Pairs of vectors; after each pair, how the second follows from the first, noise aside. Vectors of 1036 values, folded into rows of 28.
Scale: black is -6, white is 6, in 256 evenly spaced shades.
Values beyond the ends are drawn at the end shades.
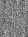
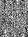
scaled up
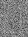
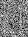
scaled up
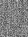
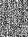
scaled up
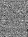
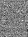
copied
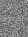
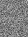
copied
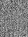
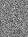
shuffled
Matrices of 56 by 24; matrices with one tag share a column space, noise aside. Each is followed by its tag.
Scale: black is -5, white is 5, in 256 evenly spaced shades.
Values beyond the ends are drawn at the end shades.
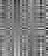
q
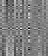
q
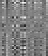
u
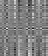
q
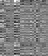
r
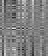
q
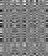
r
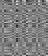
r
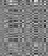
r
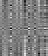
q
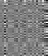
r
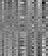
u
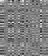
r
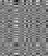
r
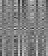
q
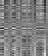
q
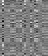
r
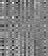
u
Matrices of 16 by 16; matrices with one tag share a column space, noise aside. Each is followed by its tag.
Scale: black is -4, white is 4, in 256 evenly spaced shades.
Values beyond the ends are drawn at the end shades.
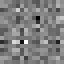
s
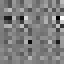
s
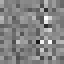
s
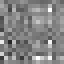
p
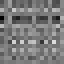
s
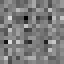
s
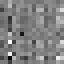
p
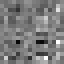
p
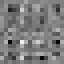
p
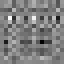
s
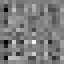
p
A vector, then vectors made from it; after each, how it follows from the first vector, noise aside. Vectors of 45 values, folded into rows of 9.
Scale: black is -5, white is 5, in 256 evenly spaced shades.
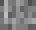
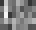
scaled up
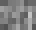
reversed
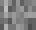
wrapped around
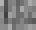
negated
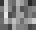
scaled up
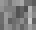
wrapped around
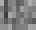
negated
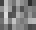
scaled up
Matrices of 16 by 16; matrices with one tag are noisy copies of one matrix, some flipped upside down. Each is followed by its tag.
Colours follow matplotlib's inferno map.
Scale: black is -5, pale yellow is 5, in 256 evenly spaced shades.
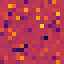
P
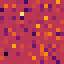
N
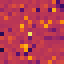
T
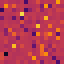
N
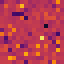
P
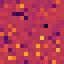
P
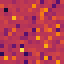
N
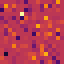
N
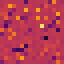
P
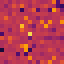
T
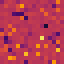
P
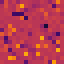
P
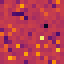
P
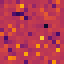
P
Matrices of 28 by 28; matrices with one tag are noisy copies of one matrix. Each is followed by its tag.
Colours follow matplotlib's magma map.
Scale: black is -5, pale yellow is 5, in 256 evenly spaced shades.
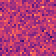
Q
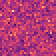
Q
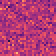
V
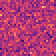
Q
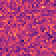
Q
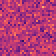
Q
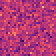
Q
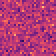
Q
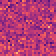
V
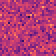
Q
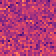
V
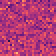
V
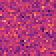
Q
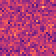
Q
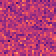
V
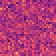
V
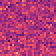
V
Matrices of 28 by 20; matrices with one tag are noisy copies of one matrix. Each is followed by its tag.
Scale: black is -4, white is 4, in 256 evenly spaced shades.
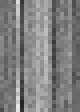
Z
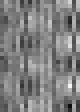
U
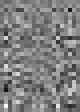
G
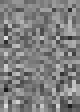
G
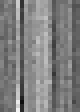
Z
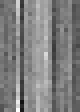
Z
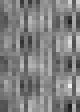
U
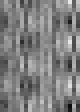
U
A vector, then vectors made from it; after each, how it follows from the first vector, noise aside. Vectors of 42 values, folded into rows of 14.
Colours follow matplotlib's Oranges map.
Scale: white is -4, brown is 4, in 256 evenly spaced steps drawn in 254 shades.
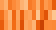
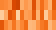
reversed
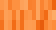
shrunk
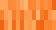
shrunk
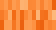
shrunk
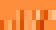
partly zeroed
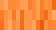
shrunk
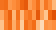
negated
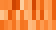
reversed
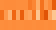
partly zeroed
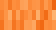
shrunk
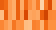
wrapped around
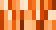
scaled up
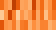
reversed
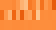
partly zeroed
